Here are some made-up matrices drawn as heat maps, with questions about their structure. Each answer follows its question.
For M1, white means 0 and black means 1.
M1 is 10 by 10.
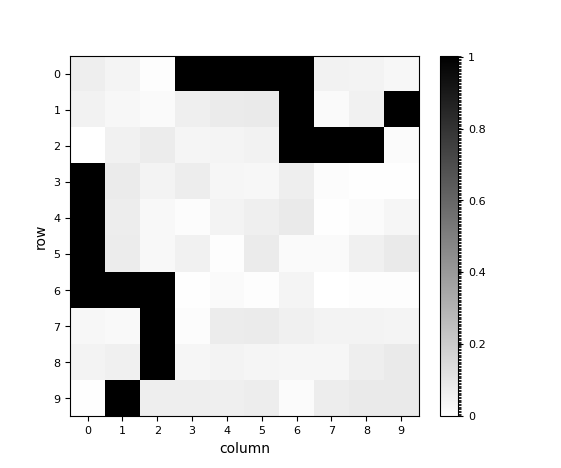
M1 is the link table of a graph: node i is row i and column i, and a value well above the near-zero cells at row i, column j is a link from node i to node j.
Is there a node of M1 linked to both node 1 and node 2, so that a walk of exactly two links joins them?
yes
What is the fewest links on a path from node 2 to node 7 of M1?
1
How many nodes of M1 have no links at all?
0
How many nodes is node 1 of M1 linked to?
2
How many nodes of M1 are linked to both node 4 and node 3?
1
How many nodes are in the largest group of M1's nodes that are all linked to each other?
2
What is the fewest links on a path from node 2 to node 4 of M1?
3
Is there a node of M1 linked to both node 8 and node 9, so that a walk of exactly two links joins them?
no
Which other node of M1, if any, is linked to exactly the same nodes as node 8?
node 7
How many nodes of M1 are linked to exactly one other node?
6
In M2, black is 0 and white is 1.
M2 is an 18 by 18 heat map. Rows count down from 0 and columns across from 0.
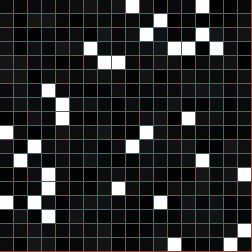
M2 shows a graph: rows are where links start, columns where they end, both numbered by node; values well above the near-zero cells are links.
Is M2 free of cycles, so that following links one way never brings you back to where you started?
no
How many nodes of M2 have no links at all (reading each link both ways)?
1
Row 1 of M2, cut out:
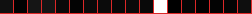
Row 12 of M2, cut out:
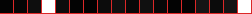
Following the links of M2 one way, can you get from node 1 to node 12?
no
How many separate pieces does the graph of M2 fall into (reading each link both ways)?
3
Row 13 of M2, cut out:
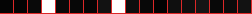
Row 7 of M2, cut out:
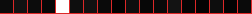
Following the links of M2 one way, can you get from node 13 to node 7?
yes
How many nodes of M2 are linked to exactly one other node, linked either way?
5
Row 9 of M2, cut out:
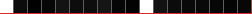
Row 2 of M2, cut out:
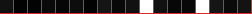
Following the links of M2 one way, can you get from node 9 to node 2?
yes
